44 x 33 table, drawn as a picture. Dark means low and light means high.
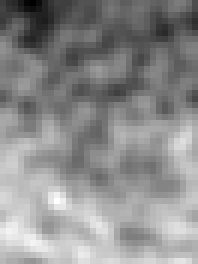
Lone odd cells: none. Ninth with the lowest average: top left. Stripes: none. Ninth with the highest average: bottom left. Slope: up to the bottom.
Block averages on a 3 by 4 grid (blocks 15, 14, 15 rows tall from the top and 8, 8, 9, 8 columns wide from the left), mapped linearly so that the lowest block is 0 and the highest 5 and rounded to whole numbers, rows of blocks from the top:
0000 / 3223 / 5544
